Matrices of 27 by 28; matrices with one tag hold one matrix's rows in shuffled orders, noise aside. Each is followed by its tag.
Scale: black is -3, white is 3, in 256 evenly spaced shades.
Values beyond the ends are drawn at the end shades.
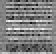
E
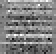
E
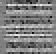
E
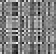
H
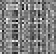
H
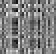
H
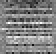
E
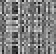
H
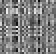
H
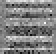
E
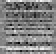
E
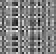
H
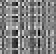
H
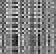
H
